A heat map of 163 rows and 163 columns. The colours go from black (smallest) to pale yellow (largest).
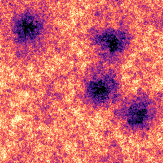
No single row or column stands out from its neighbours. Neither half mirrors the other. Four dips sink into the field.
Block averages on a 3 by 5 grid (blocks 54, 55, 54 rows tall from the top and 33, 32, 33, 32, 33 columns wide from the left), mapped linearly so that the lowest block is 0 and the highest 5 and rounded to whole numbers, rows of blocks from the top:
02404 | 54203 | 54532
